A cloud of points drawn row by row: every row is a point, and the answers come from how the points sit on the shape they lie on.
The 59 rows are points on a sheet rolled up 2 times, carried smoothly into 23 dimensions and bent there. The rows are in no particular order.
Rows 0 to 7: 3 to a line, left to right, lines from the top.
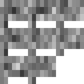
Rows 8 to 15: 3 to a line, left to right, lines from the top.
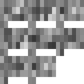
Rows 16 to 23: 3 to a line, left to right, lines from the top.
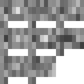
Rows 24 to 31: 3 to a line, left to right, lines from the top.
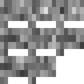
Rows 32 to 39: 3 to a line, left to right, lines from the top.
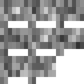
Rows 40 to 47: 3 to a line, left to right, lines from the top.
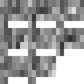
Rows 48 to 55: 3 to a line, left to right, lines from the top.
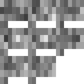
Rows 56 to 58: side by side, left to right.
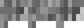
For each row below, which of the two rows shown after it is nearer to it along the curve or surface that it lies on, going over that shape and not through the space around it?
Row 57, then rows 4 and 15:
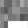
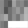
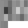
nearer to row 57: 15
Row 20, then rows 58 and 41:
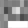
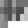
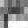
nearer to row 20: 58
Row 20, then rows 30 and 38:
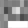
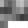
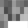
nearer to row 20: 30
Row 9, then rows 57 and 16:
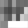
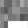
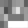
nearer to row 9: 16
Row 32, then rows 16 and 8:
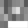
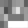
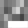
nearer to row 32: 16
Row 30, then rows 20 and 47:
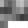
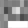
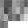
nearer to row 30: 20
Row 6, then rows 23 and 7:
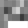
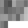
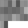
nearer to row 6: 23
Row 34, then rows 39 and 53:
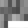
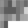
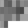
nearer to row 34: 53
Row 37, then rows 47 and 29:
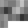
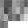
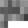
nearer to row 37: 29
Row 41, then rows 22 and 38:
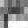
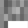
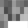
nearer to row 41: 38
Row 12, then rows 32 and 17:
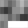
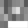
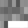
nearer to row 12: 32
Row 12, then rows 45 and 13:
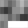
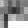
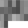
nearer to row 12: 13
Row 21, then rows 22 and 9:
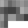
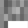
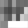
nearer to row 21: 22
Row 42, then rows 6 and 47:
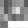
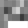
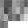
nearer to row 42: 6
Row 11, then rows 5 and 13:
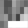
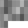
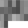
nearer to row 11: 13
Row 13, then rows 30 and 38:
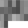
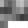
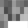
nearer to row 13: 30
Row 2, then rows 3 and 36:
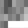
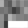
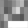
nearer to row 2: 3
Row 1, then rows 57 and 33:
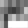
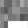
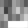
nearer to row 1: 33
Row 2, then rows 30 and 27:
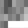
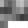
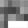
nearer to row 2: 27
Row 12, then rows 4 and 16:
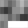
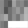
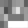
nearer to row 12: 16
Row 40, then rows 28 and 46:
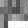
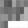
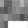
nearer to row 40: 28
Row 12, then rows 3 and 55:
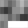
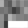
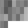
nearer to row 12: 3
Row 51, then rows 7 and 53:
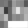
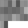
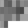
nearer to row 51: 53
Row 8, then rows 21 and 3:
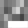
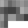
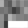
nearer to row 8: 21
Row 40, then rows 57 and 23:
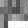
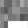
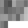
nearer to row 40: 23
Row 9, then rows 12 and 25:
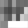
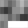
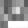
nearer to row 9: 25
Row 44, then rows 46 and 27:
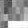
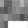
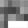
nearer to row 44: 46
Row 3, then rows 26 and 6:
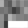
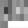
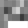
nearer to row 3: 26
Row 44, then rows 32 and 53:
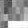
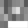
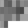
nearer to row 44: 53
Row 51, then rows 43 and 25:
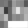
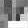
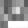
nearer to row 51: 25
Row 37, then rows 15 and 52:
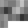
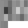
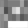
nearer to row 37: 52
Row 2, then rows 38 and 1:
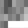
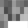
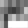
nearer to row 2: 38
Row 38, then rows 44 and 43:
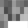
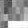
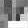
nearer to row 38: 43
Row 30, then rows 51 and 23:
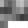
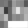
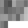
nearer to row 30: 51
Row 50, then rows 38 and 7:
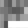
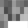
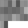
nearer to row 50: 7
